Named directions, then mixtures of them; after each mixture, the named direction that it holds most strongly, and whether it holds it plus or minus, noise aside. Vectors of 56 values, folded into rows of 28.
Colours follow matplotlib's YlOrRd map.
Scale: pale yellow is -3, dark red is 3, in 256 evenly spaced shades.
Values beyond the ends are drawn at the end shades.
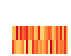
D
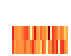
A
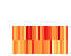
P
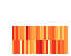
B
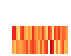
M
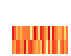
A, plus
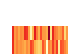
A, plus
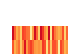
A, plus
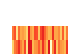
D, minus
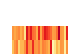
P, plus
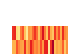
M, plus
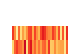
D, minus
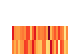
A, plus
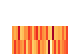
M, minus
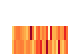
A, minus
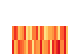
P, minus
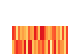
D, minus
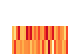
M, minus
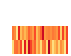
D, minus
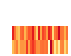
M, plus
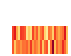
M, plus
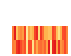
P, minus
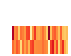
A, plus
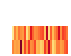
B, minus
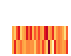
M, minus
